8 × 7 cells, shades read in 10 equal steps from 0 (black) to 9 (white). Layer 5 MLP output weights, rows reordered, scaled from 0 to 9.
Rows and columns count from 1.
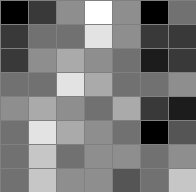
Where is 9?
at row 1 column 4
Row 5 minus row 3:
3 1 -1 -1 2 1 -1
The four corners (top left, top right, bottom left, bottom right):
0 4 4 7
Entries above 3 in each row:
4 4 4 7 5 5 7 6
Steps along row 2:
up same up down down same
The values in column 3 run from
4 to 8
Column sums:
25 43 43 47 36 17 29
